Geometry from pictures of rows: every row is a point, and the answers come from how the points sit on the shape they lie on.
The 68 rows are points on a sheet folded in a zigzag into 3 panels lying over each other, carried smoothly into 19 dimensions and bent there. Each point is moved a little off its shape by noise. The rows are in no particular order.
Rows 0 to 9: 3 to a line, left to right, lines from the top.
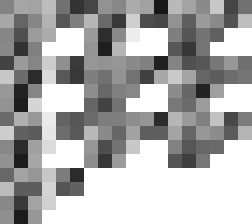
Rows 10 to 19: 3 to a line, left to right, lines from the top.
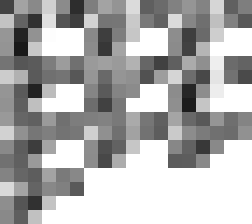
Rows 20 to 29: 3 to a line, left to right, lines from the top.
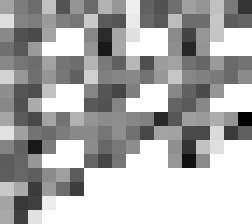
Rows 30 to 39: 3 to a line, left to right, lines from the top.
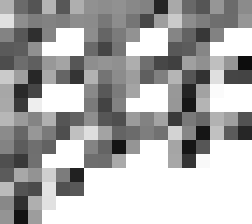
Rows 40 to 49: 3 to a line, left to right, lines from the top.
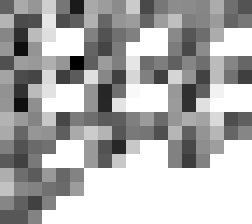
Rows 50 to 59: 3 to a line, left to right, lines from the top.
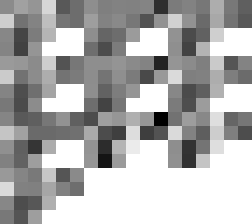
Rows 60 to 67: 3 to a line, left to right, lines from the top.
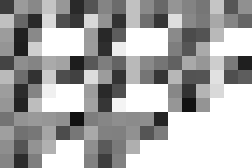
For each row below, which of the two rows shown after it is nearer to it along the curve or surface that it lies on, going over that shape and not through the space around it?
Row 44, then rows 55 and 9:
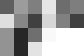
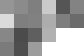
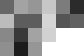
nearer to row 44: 55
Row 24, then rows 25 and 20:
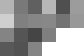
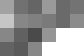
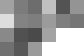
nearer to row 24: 20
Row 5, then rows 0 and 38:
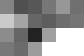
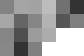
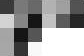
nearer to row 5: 38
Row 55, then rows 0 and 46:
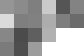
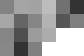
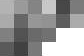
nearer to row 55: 46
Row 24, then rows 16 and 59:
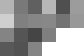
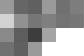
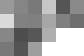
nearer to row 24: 59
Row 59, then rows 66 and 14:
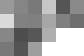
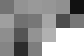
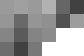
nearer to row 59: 14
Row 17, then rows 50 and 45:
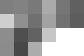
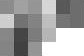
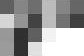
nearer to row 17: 45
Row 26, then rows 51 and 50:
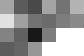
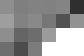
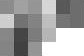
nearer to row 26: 50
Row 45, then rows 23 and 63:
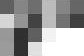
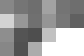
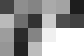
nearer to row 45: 23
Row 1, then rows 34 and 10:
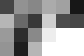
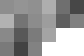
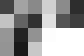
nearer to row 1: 10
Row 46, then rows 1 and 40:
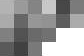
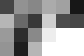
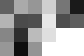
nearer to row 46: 40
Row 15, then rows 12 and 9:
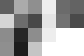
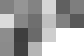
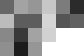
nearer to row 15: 12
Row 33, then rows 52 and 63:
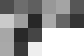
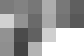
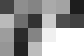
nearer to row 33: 63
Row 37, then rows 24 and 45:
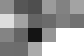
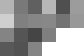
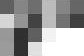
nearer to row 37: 24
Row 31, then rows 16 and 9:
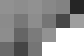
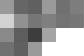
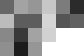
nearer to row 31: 9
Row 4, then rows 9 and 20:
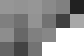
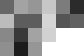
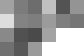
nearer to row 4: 9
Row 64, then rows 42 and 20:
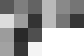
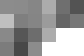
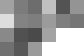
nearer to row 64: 42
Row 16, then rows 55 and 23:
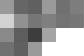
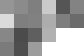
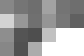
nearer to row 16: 23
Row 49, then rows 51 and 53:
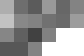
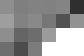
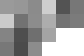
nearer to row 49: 53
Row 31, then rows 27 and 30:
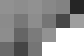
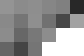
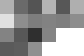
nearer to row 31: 27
